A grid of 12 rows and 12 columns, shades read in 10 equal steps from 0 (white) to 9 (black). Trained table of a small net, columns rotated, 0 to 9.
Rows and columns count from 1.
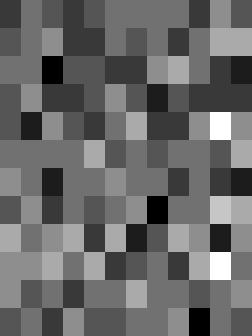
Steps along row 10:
same down up down up down down up down down up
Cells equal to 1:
0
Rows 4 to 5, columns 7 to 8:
6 8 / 3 7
